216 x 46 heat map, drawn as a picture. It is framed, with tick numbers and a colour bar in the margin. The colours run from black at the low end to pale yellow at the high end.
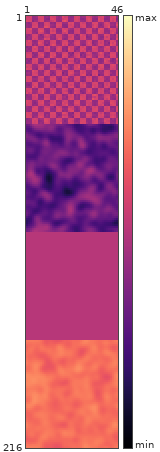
It is made of 4 by 1 panels. Panel 1,1: middling, checkered. Panel 2,1: low, blotchy. Panel 3,1: middling, flat. Panel 4,1: high, blotchy, faint in contrast.
